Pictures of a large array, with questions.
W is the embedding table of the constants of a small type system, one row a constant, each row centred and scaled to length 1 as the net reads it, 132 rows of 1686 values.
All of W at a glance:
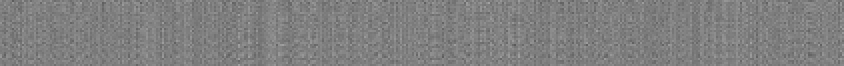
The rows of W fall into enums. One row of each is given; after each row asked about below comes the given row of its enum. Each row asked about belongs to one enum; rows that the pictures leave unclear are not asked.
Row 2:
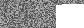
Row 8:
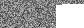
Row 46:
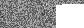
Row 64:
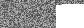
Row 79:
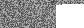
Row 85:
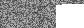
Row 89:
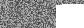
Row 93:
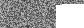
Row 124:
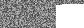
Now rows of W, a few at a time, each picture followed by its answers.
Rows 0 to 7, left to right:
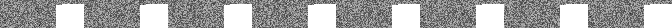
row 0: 8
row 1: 64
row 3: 124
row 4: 46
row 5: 46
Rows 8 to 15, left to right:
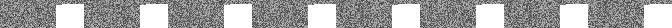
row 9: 85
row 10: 79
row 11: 46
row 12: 2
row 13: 46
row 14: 2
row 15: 89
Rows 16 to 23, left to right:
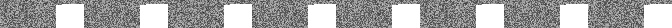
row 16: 2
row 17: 46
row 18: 85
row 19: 46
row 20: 46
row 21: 2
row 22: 46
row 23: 89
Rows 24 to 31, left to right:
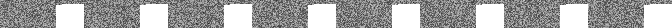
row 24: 64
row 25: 85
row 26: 85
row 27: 93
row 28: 79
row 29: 79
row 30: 124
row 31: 89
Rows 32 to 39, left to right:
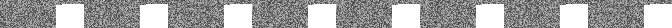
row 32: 46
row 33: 124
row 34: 85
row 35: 89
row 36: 89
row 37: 89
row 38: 124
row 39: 85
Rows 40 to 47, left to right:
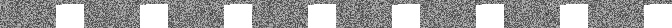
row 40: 89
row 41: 79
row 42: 46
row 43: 89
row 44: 2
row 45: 64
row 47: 64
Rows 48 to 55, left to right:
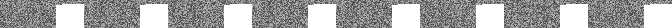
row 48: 46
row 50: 2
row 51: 89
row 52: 89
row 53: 79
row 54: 85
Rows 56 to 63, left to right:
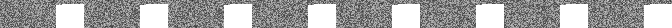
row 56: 79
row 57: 93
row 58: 93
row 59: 64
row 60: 2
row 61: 85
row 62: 85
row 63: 124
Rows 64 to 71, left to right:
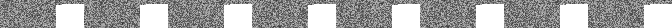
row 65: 89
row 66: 79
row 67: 93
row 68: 2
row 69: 93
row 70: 79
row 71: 46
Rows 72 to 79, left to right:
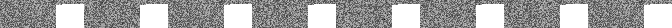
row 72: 79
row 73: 89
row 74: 79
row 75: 124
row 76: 85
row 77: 64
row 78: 2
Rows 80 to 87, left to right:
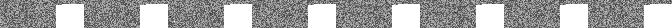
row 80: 2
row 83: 64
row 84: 85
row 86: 64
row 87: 124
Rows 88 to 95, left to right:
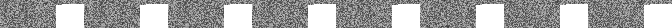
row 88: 2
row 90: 89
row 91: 89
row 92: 124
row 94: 79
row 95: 79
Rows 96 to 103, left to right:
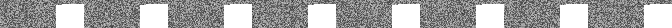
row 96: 2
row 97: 93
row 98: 46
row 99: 85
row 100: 79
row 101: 46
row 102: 89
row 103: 85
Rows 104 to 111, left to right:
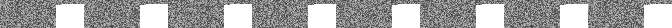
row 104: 89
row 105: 93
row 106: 85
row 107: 124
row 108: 64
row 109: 64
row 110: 93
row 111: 89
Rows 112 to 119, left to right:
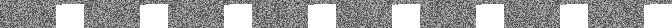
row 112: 46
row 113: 64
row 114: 64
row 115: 2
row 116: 79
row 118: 79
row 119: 8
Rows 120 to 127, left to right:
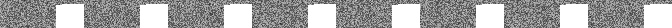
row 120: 93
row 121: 46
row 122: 46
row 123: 85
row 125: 89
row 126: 85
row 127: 46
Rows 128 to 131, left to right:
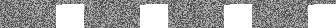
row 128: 79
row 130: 2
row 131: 64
